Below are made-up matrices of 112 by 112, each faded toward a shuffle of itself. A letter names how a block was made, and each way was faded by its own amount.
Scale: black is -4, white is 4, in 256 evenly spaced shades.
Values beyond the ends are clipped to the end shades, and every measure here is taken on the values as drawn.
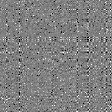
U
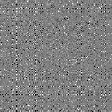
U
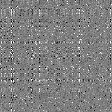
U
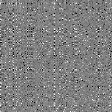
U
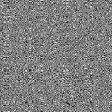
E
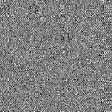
E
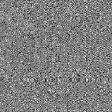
E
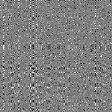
U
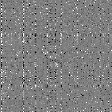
U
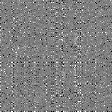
U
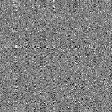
E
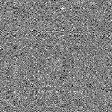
E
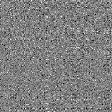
E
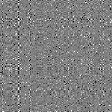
U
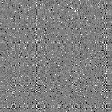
U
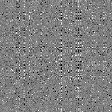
U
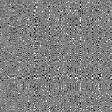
U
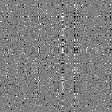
U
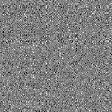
E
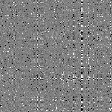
U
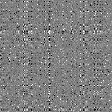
U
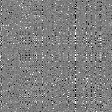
U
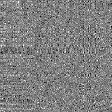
E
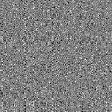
E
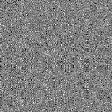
E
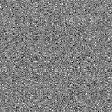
E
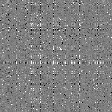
U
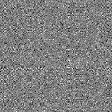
E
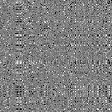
U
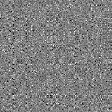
E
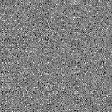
E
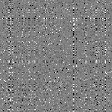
U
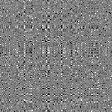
U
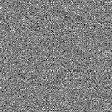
E
